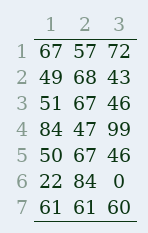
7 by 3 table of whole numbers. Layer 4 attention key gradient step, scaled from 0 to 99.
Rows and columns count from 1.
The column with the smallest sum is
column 3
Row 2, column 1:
49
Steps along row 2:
up down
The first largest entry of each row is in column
3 2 2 3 2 2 1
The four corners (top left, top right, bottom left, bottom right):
67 72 61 60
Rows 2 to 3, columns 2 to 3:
68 43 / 67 46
